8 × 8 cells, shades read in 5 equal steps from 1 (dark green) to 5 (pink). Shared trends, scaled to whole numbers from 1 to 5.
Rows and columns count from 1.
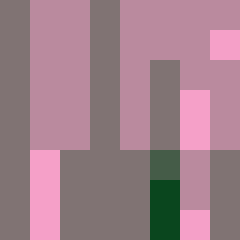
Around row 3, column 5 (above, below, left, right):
4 4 3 3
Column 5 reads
4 4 4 4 4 3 3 3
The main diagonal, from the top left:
3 4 4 3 4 2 4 3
